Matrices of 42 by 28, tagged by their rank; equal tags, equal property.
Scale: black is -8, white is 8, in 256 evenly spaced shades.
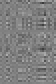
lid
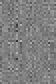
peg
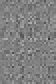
peg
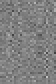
peg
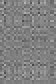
lid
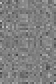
peg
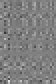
lid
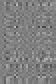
lid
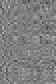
peg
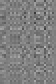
lid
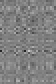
lid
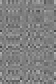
lid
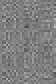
peg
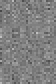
peg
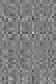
lid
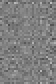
peg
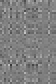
lid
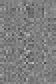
peg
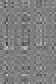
lid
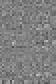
peg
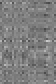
lid
